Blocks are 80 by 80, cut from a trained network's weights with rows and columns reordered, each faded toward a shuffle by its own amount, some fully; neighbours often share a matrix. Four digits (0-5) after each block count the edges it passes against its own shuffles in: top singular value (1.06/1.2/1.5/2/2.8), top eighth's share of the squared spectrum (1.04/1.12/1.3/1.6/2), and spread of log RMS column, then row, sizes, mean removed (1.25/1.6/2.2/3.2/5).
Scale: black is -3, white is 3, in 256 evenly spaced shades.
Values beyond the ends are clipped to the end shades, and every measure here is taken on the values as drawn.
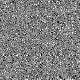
3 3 1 1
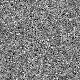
0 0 0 0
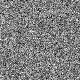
0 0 0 0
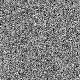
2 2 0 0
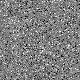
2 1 0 0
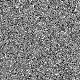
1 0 0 0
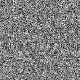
3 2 0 1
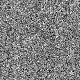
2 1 0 0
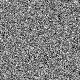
0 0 0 0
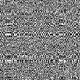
5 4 1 3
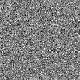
3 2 0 1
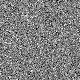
0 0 0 0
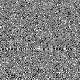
3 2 0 2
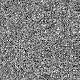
3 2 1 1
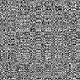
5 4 2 3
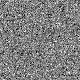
2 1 0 0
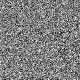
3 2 0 1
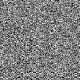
4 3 0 2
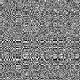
5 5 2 3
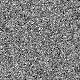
0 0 0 0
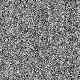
2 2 0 0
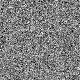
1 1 0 0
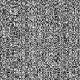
4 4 1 2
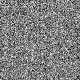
2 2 0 1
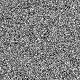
1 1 0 0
